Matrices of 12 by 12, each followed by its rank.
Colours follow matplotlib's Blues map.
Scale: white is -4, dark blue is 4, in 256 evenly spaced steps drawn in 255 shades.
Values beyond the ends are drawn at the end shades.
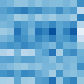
two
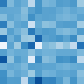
two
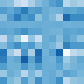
two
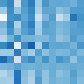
two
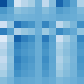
one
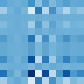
one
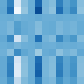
one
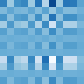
one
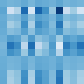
one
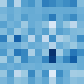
two
